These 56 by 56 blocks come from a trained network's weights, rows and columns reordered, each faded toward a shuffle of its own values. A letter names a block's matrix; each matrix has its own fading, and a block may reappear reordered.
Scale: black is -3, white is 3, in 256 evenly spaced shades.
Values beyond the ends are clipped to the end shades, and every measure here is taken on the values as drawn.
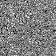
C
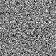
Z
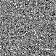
C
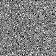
C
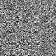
Z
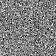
C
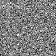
Z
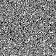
C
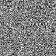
Z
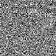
Z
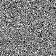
C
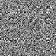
Z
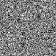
Z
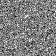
C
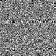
Z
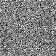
C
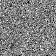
C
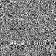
Z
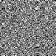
Z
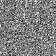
C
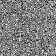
C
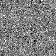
C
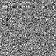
Z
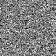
Z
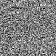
Z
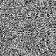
Z
